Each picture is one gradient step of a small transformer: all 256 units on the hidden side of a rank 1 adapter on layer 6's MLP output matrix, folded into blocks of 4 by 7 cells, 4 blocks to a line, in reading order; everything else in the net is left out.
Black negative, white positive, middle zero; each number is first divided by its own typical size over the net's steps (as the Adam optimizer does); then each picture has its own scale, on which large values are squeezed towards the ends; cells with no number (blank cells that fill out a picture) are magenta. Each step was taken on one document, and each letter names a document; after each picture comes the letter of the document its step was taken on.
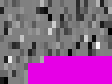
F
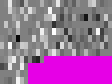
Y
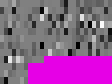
F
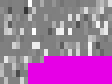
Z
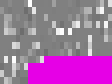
Z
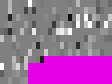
Z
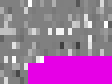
Z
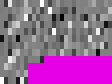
Y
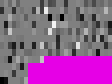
F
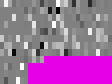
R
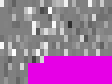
R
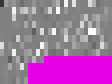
R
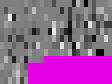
Z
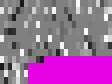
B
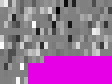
R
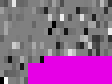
F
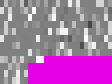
B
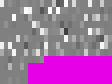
R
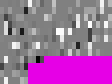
Z
